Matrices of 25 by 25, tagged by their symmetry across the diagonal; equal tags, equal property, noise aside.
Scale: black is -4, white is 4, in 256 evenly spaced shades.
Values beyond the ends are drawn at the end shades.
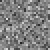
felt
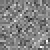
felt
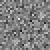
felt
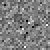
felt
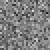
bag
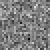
bag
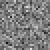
bag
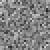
felt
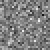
bag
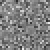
felt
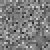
felt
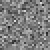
bag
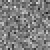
bag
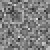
felt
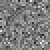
felt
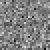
bag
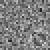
felt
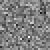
bag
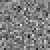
bag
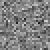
bag
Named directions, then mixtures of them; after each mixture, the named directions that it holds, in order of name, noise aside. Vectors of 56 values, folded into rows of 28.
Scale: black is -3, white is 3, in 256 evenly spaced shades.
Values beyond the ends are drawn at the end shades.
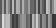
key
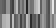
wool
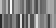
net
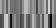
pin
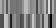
pin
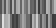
key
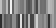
net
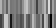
pin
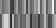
pin, wool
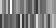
net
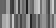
wool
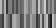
key, pin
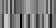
net, pin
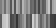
key, pin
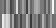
key, wool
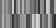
key, wool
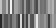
net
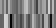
pin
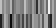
net, pin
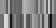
pin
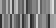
net, wool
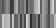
wool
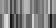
key, pin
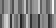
pin, wool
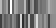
net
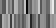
net, wool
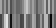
pin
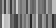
key, wool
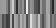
wool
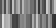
key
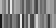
net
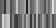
key, wool
